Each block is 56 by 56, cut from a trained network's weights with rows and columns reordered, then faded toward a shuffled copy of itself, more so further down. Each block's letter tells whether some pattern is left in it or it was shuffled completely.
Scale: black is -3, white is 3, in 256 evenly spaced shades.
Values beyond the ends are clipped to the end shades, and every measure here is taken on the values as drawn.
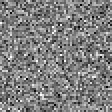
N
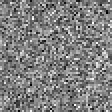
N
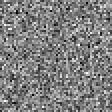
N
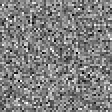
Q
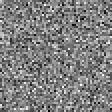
N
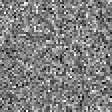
N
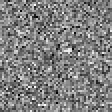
N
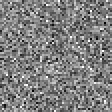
N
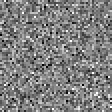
N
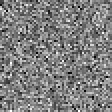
N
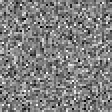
Q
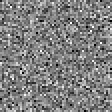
N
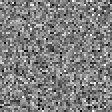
Q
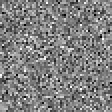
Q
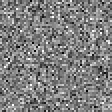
N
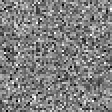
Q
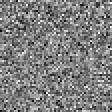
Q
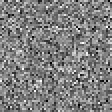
Q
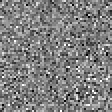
Q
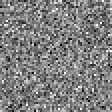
N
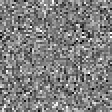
Q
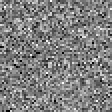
N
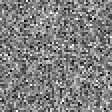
N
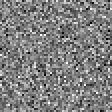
Q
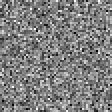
N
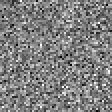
N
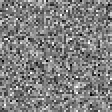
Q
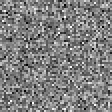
N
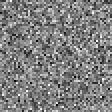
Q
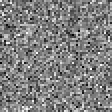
N
